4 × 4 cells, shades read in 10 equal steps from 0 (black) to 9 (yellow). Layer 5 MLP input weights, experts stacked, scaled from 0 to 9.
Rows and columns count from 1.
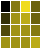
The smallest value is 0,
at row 1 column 1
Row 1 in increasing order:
0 4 5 9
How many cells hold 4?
2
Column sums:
11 23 28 20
